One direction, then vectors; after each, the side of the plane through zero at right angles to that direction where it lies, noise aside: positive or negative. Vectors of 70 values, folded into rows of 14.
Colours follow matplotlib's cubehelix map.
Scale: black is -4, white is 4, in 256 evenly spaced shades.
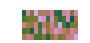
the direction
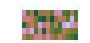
negative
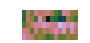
positive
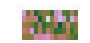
negative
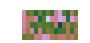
negative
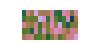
positive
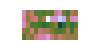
negative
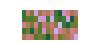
positive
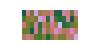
positive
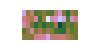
negative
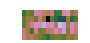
positive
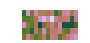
positive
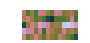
negative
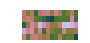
negative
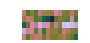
negative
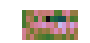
positive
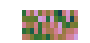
positive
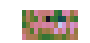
positive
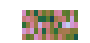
negative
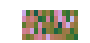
negative
